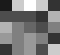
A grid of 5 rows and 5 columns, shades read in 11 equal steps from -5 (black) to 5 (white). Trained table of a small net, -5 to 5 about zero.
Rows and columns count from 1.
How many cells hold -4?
1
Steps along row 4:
down up down down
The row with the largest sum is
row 1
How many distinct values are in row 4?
3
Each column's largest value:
2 3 5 3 3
